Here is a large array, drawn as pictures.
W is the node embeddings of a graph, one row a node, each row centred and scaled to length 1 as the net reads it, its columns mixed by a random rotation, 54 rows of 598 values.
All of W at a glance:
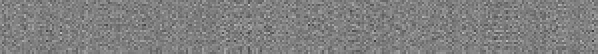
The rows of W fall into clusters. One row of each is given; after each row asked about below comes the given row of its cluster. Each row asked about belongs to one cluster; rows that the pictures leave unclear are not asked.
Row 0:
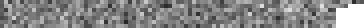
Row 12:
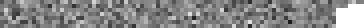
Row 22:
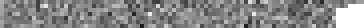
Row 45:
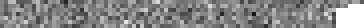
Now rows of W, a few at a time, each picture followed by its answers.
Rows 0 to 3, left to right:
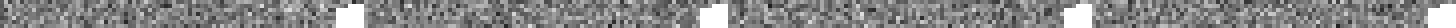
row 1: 22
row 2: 12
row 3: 22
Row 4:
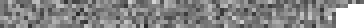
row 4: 45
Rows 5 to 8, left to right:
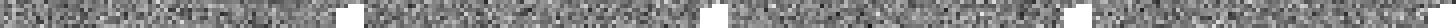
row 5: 45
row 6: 12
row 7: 22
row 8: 45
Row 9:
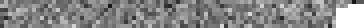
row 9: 0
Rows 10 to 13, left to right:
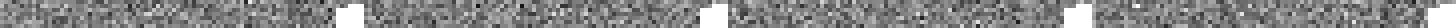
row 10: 22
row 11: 12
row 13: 22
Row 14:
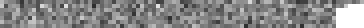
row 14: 22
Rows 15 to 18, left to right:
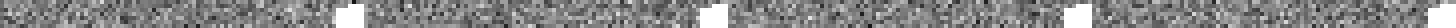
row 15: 0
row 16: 22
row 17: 22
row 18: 12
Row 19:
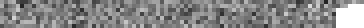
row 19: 45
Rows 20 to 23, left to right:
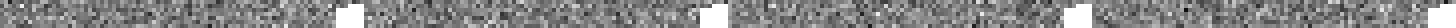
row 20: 0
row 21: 45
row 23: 0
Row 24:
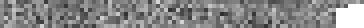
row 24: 45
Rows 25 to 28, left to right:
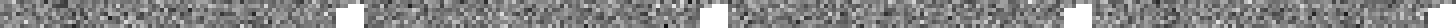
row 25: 45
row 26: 12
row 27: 12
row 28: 45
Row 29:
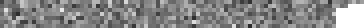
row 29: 12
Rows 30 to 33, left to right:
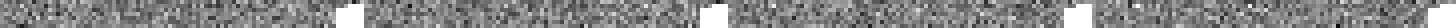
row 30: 0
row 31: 0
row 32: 22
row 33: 22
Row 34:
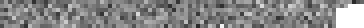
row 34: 0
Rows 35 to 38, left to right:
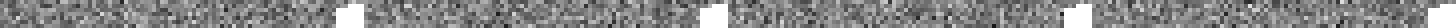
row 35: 12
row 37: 45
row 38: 22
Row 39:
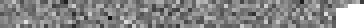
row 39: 45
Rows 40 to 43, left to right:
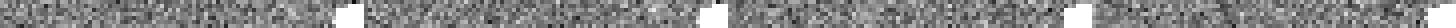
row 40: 0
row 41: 0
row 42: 12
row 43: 22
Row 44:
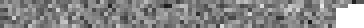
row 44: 0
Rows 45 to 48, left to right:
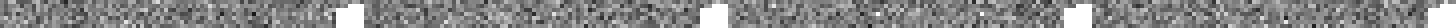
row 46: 12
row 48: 12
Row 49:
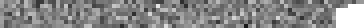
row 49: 22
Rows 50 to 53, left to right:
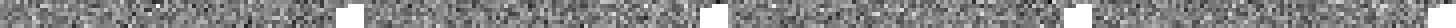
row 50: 22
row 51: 0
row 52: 22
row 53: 0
